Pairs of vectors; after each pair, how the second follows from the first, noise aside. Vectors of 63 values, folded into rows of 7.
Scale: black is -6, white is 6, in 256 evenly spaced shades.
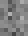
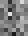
scaled up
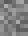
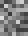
scaled up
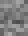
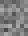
shuffled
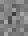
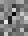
scaled up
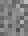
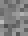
shuffled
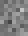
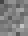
shuffled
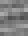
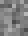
shuffled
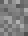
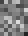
scaled up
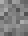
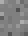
partly zeroed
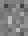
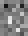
scaled up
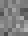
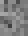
shuffled
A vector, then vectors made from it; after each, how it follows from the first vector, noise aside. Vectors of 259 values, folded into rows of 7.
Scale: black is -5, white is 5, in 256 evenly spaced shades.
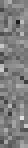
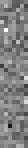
reversed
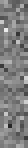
reversed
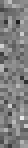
copied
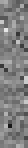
reversed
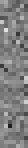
reversed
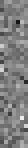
copied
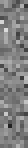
reversed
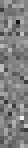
copied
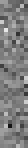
reversed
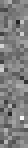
copied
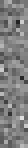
copied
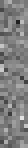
copied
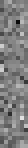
copied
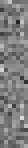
copied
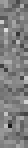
reversed
